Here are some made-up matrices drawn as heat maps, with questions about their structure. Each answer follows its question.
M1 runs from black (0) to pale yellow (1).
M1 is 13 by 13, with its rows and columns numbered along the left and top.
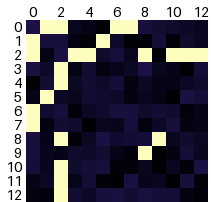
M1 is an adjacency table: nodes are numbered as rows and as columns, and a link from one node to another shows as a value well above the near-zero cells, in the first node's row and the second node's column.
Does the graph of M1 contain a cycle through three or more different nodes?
no
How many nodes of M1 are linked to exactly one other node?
9
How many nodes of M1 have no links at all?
0
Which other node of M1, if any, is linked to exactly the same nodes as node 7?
node 6
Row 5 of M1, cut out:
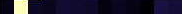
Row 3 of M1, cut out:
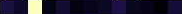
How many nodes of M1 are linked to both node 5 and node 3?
0
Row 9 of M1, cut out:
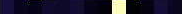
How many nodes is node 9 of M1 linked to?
1
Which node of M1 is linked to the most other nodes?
node 2
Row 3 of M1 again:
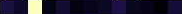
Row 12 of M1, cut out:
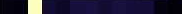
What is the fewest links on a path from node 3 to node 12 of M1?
2
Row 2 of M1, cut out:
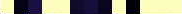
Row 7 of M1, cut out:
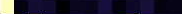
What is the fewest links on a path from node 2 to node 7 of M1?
2
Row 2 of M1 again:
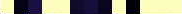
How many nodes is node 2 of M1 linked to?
7
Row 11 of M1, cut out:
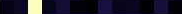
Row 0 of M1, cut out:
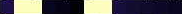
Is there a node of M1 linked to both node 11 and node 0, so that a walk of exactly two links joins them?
yes
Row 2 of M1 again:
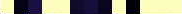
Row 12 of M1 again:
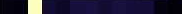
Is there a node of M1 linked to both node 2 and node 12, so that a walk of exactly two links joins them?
no
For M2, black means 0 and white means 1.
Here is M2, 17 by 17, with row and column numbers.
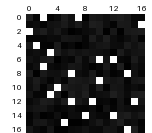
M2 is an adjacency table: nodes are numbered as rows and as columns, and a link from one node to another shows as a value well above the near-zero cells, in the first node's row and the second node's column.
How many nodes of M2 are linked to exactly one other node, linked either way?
1
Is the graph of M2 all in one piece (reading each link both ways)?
no
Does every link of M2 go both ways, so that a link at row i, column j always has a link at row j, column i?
no
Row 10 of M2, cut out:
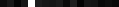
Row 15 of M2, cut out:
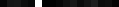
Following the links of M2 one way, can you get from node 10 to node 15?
yes
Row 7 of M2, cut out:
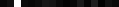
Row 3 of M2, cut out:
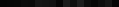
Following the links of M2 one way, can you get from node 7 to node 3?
no
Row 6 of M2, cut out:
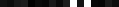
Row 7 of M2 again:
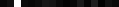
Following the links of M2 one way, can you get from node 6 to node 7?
no
